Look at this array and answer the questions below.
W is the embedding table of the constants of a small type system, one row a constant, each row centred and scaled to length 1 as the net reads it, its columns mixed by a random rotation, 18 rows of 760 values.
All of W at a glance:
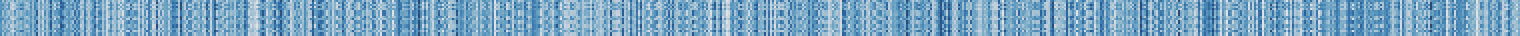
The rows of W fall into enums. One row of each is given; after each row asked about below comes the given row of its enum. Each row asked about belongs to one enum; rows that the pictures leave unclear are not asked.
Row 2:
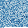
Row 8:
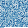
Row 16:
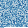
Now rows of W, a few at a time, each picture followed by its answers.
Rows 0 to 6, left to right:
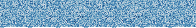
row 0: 16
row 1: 8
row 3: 8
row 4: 2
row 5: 16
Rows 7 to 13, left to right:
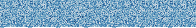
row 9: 2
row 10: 16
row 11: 16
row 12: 8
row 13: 8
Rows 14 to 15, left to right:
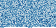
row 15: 2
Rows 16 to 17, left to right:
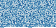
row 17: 16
